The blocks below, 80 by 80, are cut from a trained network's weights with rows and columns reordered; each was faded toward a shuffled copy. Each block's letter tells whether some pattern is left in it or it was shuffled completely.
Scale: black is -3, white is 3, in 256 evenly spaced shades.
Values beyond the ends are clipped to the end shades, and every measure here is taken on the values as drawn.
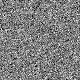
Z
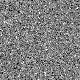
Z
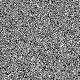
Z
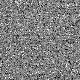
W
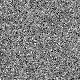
Z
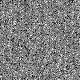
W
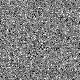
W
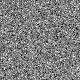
W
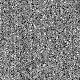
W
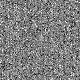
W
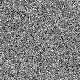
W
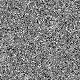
Z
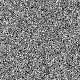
Z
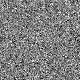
W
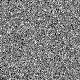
W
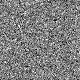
Z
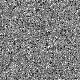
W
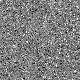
Z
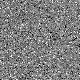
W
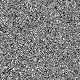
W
